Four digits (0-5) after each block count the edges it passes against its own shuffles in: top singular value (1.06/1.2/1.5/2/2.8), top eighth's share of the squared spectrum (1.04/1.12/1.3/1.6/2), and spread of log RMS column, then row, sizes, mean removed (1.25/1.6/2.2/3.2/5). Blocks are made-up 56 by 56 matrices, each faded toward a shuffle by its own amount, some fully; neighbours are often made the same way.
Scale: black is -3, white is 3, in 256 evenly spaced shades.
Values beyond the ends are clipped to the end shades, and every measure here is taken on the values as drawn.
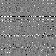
4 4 0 3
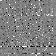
3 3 1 2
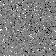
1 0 0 0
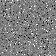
0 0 0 0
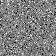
0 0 0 0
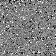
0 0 0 1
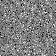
0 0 0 0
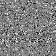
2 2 0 2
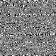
1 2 0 3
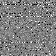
2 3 0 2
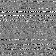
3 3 0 4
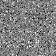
1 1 0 2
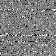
2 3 0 3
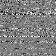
2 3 0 4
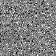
3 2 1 0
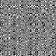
4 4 2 3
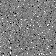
1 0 0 0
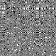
4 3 1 2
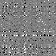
4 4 2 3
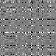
4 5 3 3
